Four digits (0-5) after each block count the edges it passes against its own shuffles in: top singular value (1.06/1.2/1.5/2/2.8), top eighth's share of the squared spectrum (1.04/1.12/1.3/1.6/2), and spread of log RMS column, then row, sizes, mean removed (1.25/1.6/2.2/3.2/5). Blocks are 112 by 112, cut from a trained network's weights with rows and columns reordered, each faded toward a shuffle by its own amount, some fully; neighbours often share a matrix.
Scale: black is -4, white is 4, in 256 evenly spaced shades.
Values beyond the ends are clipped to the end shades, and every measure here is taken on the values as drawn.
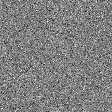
0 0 0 0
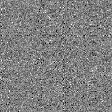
4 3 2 1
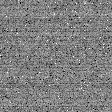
3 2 0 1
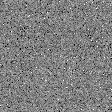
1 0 0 0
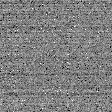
3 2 1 1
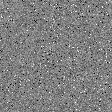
0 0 0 0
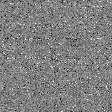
2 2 0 2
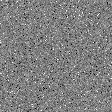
0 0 0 0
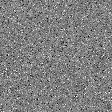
0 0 0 0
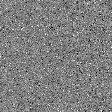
2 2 1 1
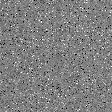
2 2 0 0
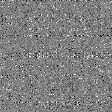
3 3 1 2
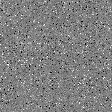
2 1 0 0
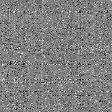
3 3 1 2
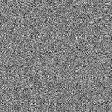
4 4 1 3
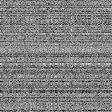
5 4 2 3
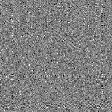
4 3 1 2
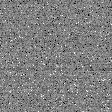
2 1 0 0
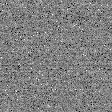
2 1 0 0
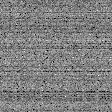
4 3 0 2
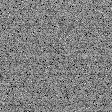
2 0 0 0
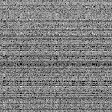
5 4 2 3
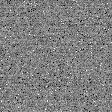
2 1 0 0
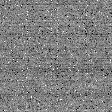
3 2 1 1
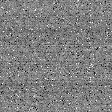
2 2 1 0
